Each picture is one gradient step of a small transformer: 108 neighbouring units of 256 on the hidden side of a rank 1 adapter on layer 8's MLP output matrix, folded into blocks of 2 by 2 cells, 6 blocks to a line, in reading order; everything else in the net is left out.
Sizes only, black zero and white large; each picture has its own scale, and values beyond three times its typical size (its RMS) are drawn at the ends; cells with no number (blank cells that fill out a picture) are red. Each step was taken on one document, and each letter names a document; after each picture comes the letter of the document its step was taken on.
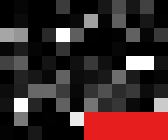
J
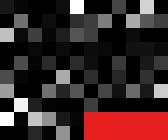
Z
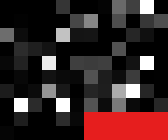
J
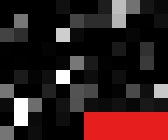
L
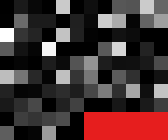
L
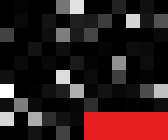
Z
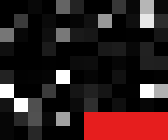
L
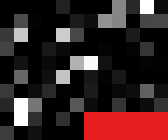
L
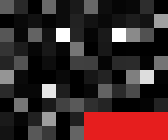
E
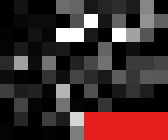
E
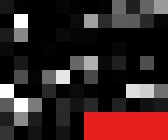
L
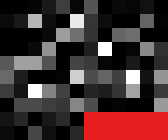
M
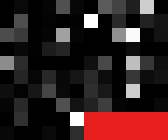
E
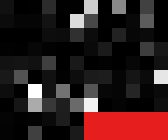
M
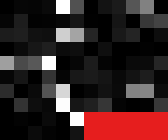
E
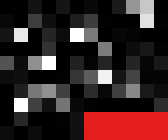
M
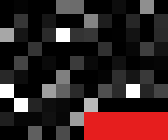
Z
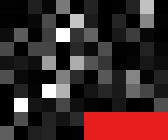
M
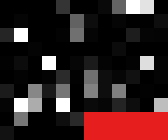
J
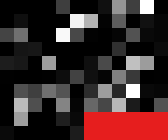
J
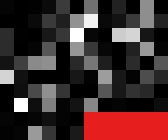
M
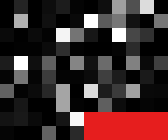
E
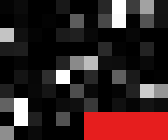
L
